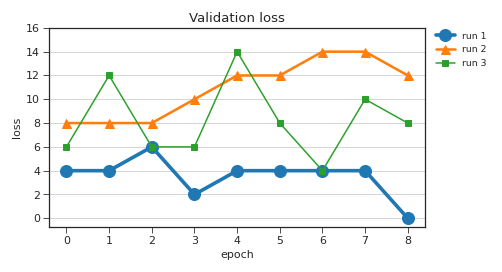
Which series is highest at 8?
run 2
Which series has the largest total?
run 2
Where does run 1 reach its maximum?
2
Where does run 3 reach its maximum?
4
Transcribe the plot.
Title: Validation loss
x-axis: epoch, ticks 0 1 2 3 4 5 6 7 8
y-axis: loss, ticks 0 2 4 6 8 10 12 14 16
Legend: run 1, run 2, run 3
Values:
run 1: 4 4 6 2 4 4 4 4 0
run 2: 8 8 8 10 12 12 14 14 12
run 3: 6 12 6 6 14 8 4 10 8
